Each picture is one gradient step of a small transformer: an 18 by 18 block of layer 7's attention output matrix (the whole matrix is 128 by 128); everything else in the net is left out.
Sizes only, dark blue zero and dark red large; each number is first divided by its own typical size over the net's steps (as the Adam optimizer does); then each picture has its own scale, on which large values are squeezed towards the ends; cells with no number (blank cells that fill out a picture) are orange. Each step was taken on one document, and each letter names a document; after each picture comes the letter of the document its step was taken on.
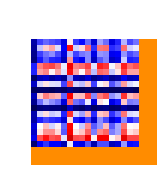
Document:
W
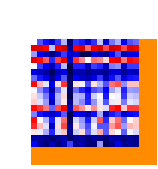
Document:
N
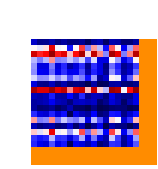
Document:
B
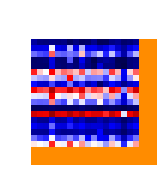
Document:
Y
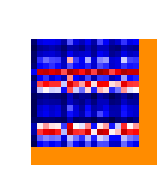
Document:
W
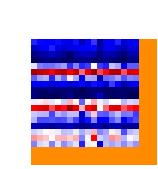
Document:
Y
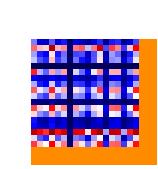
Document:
B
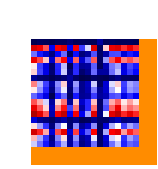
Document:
N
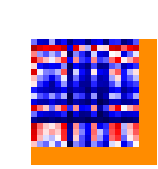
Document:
N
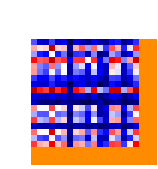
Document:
B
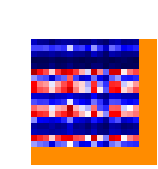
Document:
Y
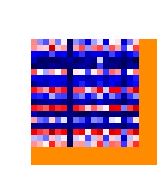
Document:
B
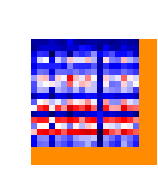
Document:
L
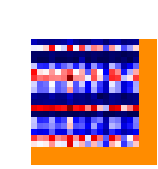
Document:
Y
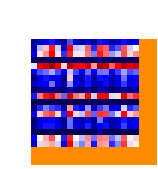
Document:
W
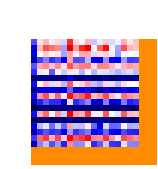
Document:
W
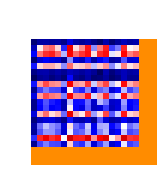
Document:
W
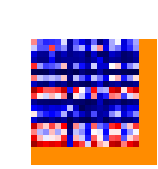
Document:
N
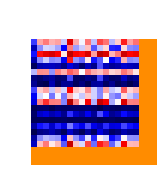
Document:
W
